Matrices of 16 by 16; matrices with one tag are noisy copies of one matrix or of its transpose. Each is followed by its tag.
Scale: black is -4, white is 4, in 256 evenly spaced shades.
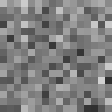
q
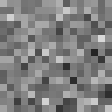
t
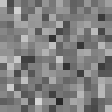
t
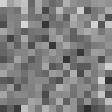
q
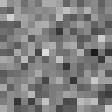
t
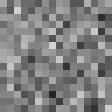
t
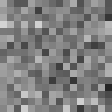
q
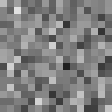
t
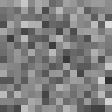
q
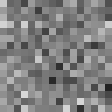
q
